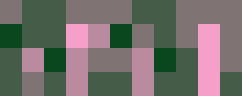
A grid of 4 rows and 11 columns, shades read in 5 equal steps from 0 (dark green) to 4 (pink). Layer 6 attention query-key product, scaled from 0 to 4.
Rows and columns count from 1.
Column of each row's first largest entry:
1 4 10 10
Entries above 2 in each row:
0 3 4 3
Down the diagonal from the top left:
2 1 0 3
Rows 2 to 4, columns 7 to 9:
2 1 2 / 3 0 1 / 3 1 1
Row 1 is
2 1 1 2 2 2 1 1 2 2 2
